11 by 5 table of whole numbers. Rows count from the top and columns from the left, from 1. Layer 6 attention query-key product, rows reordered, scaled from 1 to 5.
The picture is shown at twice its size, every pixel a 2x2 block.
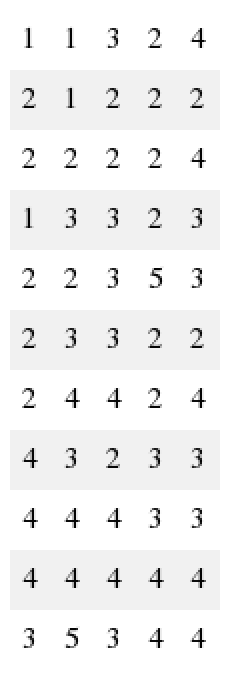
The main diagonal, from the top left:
1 1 2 2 3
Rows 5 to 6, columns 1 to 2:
2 2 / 2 3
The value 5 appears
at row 5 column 4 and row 11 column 2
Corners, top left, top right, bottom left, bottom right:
1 4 3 4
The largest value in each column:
4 5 4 5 4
